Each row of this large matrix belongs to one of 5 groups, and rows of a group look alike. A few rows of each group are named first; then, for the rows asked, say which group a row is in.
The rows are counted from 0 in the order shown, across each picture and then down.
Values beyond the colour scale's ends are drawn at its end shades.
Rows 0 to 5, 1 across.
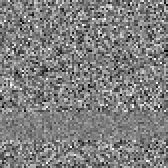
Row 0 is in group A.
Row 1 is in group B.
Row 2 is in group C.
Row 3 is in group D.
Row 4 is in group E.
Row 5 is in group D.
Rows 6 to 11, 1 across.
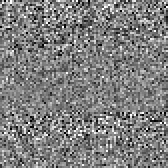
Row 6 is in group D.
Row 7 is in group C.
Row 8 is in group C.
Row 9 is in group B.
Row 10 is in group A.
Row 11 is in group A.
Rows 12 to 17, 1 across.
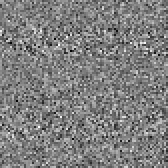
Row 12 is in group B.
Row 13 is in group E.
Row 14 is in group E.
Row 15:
C
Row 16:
B
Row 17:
D
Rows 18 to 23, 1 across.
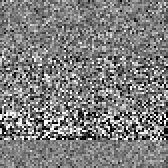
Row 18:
D
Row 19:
A
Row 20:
E
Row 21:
A
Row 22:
D
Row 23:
B
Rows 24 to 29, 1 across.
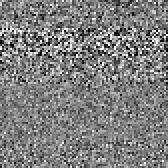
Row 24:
C
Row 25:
D
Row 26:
B
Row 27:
D
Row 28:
A
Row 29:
A
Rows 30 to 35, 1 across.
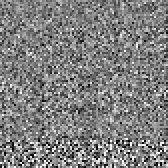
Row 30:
B
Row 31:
B
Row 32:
E
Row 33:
D
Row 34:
D
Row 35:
A
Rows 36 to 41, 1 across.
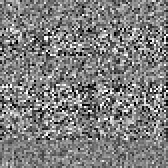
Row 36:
B
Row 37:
D
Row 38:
B
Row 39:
D
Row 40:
D
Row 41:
C
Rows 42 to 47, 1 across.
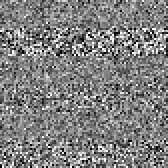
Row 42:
D
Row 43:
B
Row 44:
E
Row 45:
C
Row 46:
D
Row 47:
A
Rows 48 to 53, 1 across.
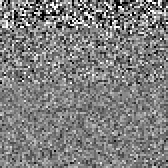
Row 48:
C
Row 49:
A
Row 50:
A
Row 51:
D
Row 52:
B
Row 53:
E
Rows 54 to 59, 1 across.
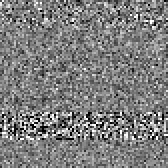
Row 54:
E
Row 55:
B
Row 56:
C
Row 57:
C
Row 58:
C
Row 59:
A
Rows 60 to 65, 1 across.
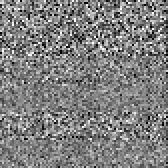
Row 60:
B
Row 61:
B
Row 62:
D
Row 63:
D
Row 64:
D
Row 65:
B
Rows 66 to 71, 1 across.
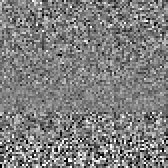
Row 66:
E
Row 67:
C
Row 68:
A
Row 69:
B
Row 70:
B
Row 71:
A
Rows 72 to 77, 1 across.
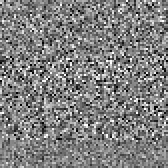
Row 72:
B
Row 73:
E
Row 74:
A
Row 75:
E
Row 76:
C
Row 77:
C
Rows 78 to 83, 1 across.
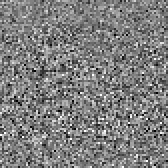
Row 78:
D
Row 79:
E
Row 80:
C
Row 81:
C
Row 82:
A
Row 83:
E
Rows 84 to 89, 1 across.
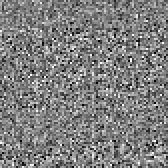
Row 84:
E
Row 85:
E
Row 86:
A
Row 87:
A
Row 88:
A
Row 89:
B
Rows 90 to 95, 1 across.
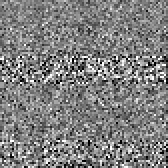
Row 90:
D
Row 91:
D
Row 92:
B
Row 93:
B
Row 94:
C
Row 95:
D
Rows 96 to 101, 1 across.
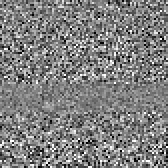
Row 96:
A
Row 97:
A
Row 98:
A
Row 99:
E
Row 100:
B
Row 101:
D
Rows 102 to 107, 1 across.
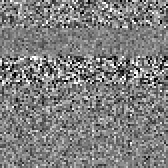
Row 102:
D
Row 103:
C
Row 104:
E
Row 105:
C
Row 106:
A
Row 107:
A
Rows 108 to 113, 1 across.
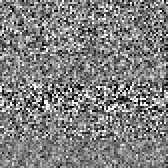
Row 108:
A
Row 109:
D
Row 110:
B
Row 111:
E
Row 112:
A
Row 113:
B
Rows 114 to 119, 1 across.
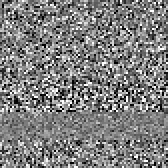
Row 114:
C
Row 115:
B
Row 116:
D
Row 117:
C
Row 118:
E
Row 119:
E
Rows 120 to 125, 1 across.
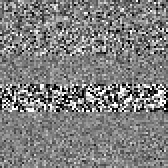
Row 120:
C
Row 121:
A
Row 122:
A
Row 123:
B
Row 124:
E
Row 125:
A
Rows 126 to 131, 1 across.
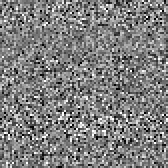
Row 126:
A
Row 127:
B
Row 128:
C
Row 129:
C
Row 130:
A
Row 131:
C
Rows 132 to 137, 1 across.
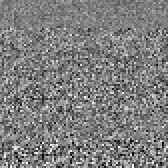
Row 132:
C
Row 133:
D
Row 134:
C
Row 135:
C
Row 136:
E
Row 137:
C
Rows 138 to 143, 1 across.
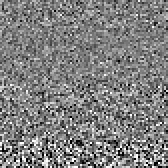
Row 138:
E
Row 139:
E
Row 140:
A
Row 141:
D
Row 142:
A
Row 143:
E
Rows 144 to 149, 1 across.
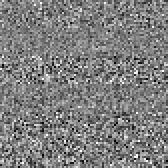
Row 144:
E
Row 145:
A
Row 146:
E
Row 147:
C
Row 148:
C
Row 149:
E
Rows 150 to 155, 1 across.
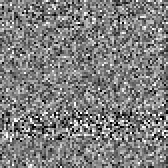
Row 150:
C
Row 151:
B
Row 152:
D
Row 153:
B
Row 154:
C
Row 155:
B
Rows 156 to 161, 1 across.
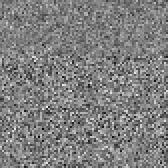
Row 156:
C
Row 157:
B
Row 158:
E
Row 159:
D
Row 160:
B
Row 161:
D
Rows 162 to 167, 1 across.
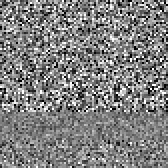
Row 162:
A
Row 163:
D
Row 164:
A
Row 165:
B
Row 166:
C
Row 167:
A
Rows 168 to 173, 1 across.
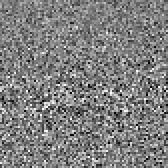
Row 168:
E
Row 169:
A
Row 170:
B
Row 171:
D
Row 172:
E
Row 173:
A
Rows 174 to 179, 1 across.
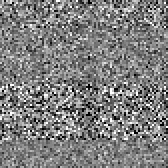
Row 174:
D
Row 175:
E
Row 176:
D
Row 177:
D
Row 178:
D
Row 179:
B
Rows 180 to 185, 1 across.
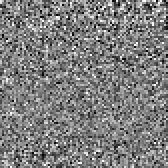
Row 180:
B
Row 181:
E
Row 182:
C
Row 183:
B
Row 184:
D
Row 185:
C
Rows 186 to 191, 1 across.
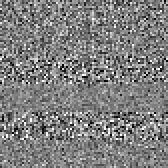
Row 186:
A
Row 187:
A
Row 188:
A
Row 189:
D
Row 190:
C
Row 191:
A
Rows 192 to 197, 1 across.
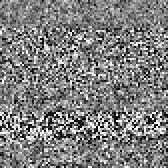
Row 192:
D
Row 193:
E
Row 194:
A
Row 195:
C
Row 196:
B
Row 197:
D
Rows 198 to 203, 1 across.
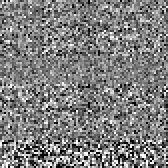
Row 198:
D
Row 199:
D
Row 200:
A
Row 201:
D
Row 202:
D
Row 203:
C
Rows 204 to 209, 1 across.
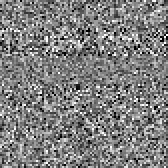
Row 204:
B
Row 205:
D
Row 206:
E
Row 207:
E
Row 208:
B
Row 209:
D
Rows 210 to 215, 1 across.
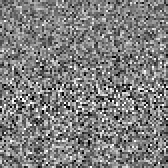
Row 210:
A
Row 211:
B
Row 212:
C
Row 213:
A
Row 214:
D
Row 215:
D
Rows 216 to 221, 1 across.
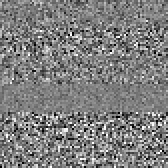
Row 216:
E
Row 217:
E
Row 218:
C
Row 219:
C
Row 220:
C
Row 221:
A
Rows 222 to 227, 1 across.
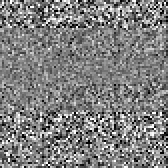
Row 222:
D
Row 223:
B
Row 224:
E
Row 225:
B
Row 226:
B
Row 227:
D
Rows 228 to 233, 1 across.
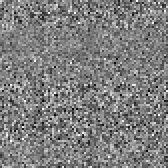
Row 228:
C
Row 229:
D
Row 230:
E
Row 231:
D
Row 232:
C
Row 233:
D
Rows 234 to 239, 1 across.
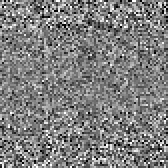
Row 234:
D
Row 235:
E
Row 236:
D
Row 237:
E
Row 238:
D
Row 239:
A
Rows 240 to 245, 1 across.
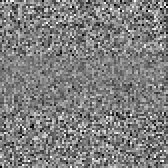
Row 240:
D
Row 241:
B
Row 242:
B
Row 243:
C
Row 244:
A
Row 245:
A
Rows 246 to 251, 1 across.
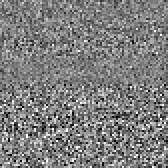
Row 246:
E
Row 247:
C
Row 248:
D
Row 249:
A
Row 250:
C
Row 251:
E
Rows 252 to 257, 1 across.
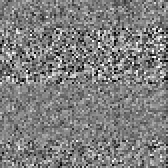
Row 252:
C
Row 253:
B
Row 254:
B
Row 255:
B
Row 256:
C
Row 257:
B
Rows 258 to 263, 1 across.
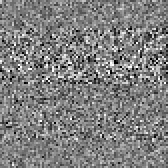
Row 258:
B
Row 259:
B
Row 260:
D
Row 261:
C
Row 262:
E
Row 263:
B
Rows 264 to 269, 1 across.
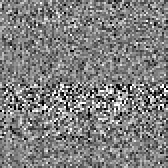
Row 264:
E
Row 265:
E
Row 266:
B
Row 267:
A
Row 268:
D
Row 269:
D
